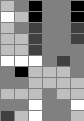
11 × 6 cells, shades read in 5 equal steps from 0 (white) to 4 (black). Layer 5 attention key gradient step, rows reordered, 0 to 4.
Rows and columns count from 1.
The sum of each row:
15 13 13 12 11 7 11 8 7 8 9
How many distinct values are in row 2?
4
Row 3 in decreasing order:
3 3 2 2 2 1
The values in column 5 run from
1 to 3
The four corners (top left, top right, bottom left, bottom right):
1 4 3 1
